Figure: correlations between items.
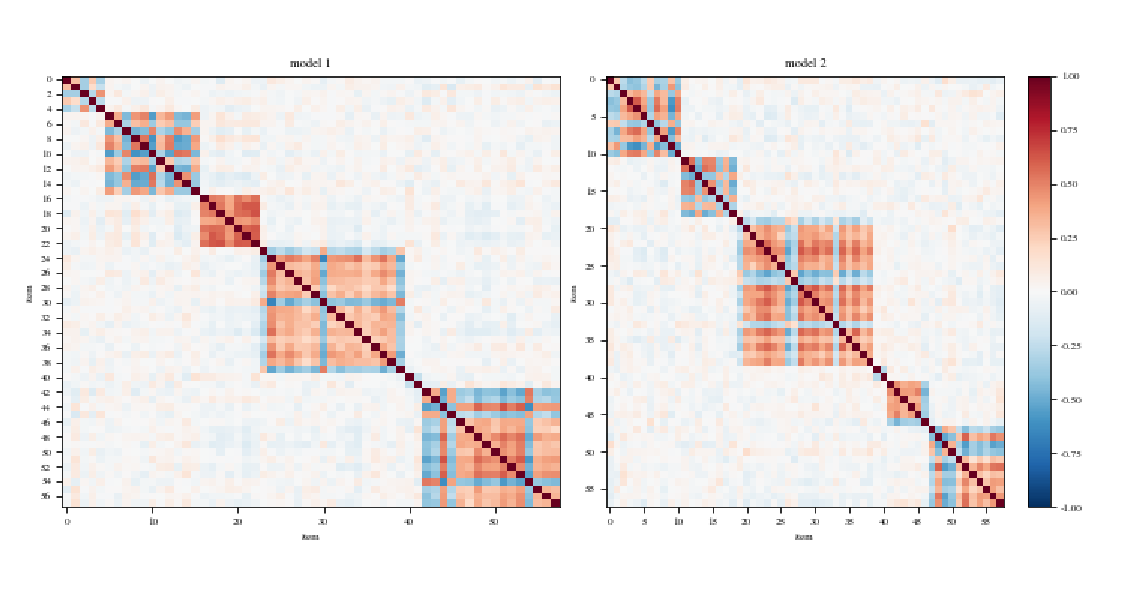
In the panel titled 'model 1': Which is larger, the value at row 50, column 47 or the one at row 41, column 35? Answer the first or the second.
the first
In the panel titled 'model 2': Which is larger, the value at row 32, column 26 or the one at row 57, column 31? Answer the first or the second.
the second
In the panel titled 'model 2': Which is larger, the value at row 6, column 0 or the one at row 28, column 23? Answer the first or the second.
the second
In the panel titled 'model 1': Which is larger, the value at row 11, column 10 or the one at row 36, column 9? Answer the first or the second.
the second
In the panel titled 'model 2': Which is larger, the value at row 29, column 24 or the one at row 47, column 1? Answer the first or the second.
the first
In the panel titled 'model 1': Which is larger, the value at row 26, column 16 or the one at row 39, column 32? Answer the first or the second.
the first
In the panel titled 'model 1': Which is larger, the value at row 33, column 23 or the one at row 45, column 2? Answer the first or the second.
the second
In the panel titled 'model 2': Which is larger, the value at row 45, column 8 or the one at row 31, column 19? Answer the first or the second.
the first
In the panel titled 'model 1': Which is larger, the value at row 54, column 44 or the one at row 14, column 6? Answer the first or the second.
the second
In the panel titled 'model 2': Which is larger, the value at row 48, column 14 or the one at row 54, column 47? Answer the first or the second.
the first
